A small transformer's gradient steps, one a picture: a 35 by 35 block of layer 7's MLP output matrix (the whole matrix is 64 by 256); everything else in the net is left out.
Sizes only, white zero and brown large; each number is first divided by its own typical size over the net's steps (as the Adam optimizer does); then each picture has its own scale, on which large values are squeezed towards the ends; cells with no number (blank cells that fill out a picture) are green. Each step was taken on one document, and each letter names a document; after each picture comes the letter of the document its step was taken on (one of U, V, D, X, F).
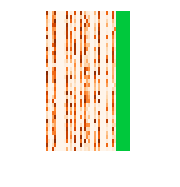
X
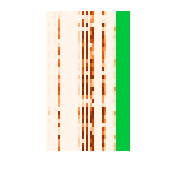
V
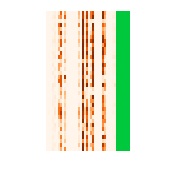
V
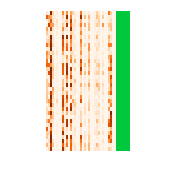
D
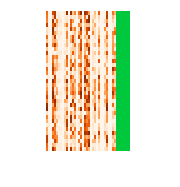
X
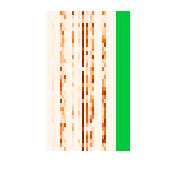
V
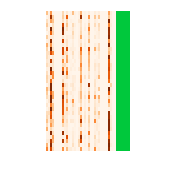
D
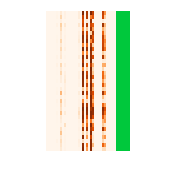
V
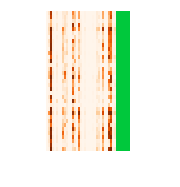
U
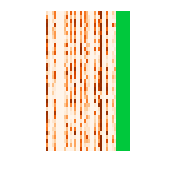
X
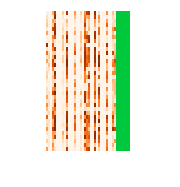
X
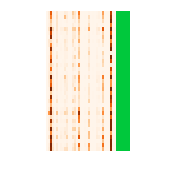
U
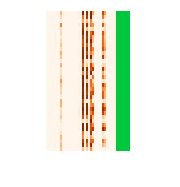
V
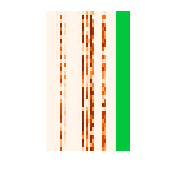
V
